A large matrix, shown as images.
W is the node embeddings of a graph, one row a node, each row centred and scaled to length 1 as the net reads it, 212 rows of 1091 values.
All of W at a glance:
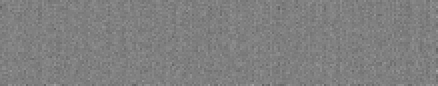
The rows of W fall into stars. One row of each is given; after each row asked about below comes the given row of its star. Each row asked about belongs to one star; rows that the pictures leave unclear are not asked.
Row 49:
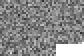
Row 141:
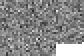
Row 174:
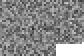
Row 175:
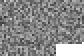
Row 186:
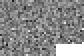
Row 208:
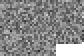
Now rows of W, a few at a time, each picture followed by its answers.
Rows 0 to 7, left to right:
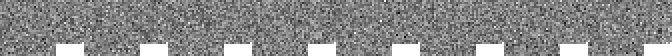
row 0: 49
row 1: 208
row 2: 141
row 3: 141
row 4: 141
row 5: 208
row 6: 175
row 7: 49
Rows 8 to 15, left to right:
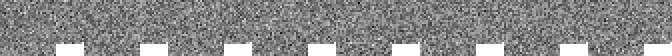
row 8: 141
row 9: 49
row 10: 208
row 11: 175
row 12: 174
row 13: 49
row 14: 175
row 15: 208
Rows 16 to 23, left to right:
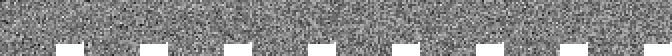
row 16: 175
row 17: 49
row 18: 208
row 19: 208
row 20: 175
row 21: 49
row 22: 175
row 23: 175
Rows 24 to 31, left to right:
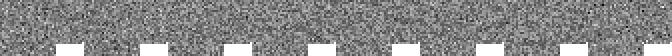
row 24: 175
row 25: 175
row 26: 208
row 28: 208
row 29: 141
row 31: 174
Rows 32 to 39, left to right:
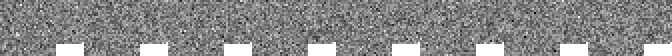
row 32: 49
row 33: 49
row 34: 186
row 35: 208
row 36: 49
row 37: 186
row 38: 186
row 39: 208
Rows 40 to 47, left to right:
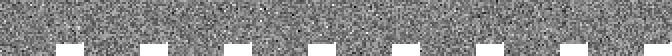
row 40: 49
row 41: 49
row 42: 141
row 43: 141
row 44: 174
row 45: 186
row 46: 175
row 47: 141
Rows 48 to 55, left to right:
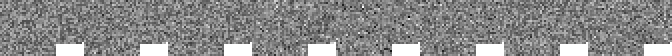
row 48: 186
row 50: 186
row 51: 208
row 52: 174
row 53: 49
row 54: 174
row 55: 208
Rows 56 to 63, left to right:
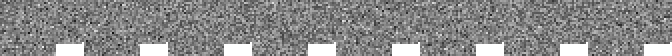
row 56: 175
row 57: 175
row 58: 186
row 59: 208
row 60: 141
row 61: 175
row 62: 141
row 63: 208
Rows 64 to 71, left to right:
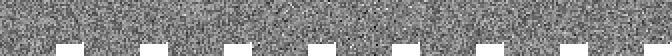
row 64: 174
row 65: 208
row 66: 208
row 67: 186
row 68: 174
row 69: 174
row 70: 141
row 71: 208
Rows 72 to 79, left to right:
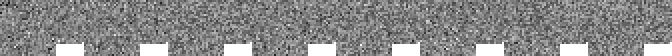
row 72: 174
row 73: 49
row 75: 208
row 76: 208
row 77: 141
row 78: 141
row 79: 141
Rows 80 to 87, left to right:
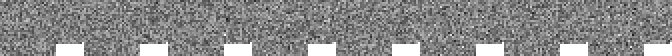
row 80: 174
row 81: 208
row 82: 186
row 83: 208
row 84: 208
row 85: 175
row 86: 174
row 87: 175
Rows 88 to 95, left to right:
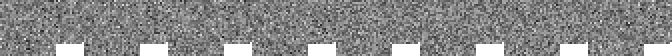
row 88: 186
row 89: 49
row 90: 186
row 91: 49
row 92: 174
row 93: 175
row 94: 141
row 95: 141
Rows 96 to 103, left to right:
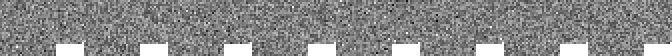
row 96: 175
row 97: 49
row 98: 141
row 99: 49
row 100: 174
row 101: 208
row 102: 174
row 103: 175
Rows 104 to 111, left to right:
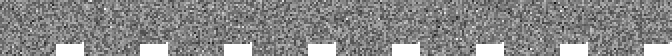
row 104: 141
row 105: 208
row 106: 208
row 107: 175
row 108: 175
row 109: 141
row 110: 141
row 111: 208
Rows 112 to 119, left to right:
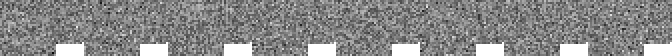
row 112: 174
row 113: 186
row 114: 208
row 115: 49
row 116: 208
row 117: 186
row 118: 141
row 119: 208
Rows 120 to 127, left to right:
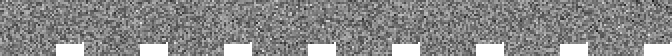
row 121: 186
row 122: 49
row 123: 208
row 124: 186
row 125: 175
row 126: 141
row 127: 141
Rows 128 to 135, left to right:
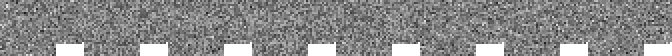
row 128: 186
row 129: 186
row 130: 174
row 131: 174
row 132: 141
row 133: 49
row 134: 208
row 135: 49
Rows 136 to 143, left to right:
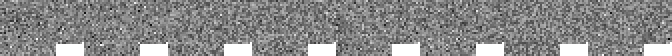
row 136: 141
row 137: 174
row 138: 174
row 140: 49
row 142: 175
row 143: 208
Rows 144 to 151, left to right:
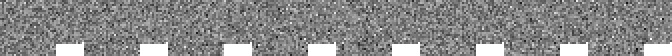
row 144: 49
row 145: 175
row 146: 175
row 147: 174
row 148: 186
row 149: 141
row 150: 186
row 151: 174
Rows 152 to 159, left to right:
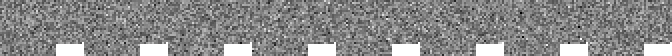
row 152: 174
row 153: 208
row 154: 141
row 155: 186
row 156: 186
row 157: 208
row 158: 141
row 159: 186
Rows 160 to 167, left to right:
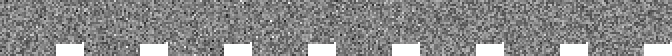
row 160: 186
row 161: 175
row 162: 186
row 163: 186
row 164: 175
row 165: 141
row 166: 141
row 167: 49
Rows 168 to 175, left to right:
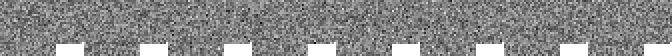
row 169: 175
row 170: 175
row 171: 49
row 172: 141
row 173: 141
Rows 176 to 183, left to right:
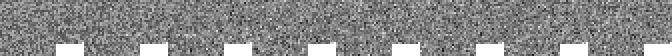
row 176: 208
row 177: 49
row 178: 49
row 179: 208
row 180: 208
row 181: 49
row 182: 49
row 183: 175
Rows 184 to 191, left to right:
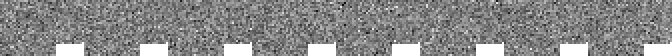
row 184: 141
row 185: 208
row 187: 49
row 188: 174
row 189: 186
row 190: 141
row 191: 49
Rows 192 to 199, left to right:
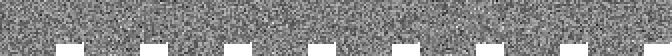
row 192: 175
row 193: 186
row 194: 174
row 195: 141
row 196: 208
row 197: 186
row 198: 174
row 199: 49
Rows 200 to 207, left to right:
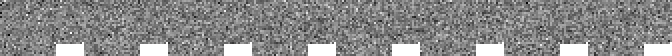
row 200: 174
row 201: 174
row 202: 141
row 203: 208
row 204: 208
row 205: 49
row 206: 174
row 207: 141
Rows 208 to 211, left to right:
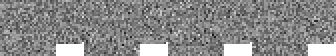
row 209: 175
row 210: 175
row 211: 175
